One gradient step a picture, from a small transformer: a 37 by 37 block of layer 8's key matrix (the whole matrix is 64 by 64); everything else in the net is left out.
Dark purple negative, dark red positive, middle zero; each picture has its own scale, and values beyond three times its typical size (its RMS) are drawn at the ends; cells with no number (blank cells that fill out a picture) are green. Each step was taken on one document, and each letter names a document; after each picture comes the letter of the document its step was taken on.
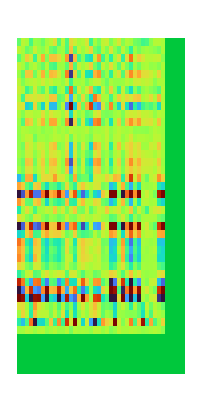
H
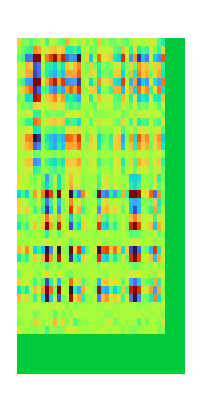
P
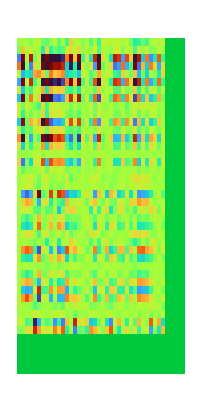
P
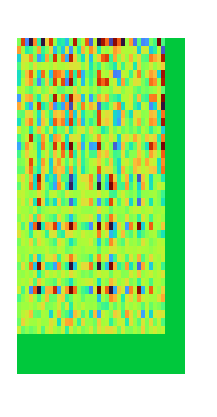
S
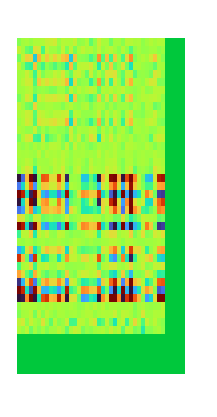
H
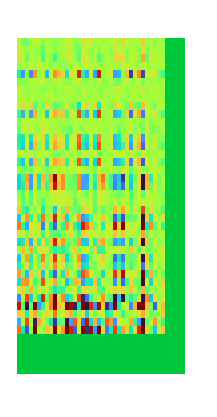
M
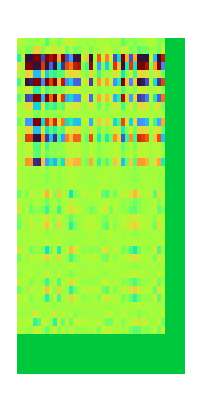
P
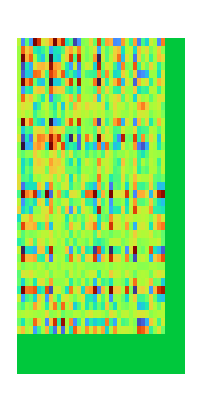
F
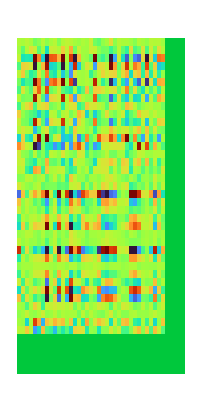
F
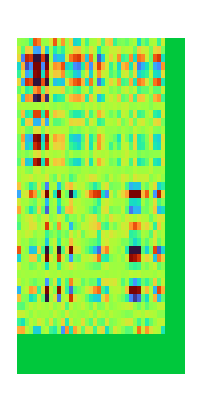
F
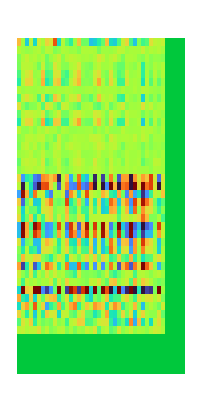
S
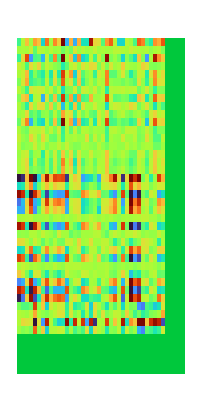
H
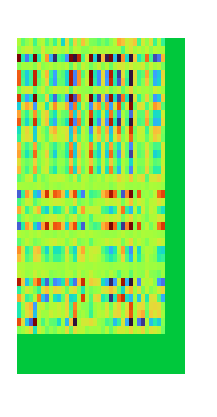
H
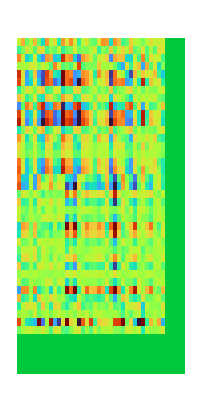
S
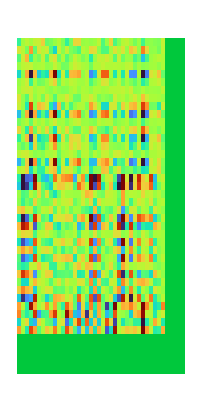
M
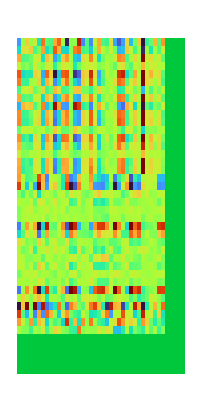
S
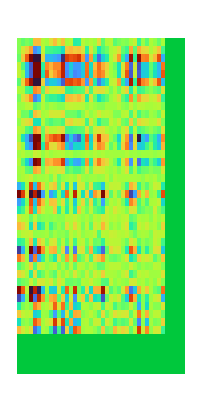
F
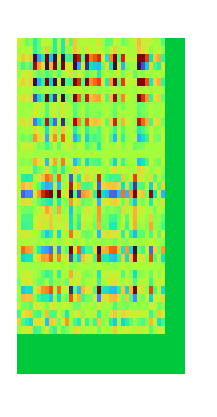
P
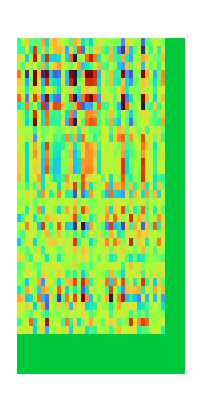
H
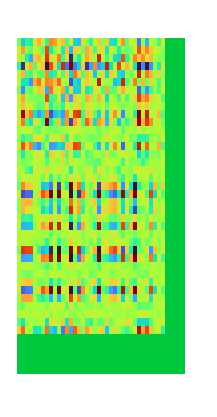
F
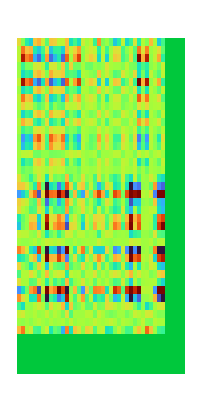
P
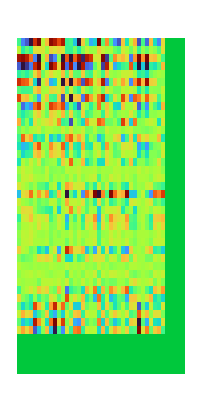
F
